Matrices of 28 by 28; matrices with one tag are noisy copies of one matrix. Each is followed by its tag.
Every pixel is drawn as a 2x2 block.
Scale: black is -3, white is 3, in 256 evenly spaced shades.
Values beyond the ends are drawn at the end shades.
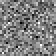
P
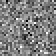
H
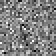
H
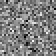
H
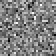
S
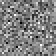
P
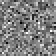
P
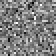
S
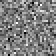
S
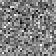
P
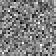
P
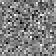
P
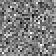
P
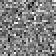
S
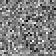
H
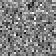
S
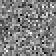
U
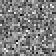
U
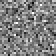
S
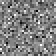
P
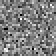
U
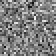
S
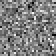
S
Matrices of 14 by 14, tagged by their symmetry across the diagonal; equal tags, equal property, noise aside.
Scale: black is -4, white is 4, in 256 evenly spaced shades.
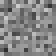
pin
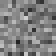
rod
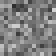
rod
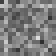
pin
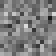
rod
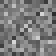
pin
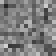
pin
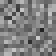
pin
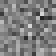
rod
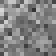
pin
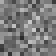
rod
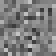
rod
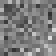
pin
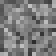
pin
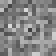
pin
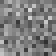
rod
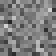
rod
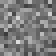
rod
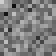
pin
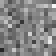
rod
